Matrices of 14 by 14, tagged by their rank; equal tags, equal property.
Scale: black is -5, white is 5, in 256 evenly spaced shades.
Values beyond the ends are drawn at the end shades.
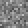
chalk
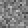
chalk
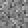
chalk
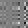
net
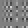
net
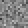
chalk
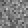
chalk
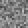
chalk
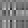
net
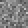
chalk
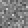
chalk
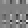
net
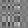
net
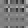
net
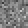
chalk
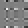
net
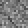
chalk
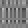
net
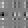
net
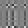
net
